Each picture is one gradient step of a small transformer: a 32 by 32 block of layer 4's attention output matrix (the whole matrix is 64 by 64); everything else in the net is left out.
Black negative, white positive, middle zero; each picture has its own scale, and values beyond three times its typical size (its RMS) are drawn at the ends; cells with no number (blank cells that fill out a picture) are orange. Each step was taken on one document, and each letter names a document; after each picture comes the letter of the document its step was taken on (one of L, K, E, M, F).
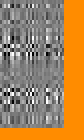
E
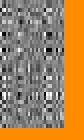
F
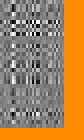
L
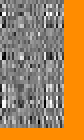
F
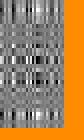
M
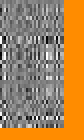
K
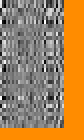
K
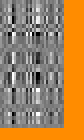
L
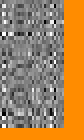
F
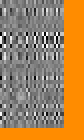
K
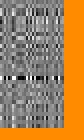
M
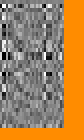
F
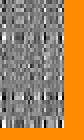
E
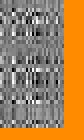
M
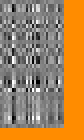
L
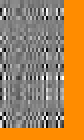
E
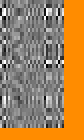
E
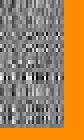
M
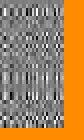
K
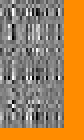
M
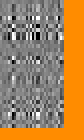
L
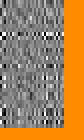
K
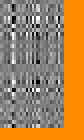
L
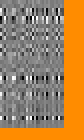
M
